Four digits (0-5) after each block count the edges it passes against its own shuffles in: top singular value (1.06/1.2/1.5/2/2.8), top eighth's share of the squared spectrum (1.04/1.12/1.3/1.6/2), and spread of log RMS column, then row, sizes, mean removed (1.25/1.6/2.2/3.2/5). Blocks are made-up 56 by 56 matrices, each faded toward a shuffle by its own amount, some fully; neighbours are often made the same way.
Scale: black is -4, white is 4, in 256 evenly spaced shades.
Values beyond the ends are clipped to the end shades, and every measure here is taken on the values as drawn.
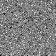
0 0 0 0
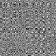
4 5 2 2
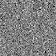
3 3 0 0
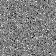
0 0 0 0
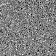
1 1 0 0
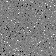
0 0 0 0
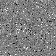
2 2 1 0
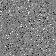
1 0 0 0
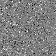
1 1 0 0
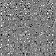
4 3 2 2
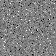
1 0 0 0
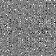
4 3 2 1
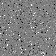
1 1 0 0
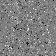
0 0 0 0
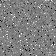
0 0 0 0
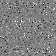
1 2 0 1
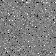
1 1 0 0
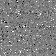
1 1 0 1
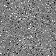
2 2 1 0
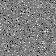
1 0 0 0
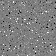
0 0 0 0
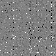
3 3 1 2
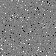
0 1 0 0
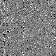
1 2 2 0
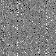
2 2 2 0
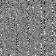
2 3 3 0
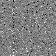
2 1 1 0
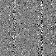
2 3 3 0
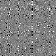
4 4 2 1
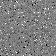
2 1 0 0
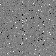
2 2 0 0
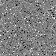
1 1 0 0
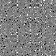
3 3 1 1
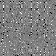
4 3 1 1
